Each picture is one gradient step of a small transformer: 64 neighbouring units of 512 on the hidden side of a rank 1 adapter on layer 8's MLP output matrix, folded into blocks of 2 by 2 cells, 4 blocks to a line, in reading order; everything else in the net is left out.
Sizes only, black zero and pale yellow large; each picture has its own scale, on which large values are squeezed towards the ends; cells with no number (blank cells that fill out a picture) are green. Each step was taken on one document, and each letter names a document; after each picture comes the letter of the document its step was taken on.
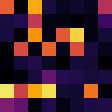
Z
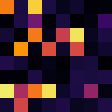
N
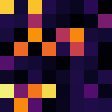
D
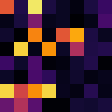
Z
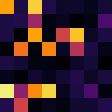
Z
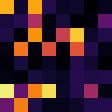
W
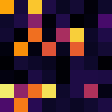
W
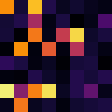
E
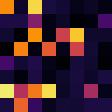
D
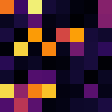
Z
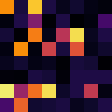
N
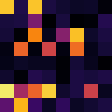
W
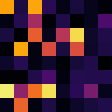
E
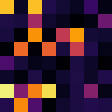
D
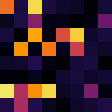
Z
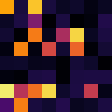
N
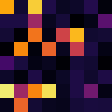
D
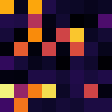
D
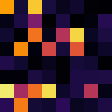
N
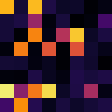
W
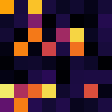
N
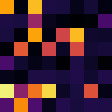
D
